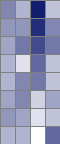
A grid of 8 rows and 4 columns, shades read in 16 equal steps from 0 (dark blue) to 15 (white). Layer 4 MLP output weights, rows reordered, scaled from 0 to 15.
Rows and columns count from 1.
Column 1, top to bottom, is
7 8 9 10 10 9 8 10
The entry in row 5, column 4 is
11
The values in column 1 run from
7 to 10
